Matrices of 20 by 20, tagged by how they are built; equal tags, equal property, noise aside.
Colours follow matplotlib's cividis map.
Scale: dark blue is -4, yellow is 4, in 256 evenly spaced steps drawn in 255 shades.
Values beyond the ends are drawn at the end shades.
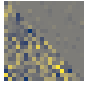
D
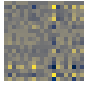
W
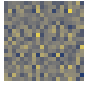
W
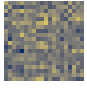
W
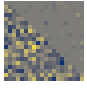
D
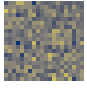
W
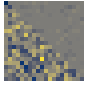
D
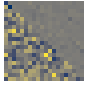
D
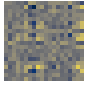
W
